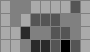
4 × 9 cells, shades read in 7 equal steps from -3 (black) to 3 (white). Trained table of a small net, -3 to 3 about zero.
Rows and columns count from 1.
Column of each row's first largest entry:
1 1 1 1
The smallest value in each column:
1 0 -2 -2 -2 -1 -3 -1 1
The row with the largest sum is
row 1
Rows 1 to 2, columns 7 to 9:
1 -1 1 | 0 0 1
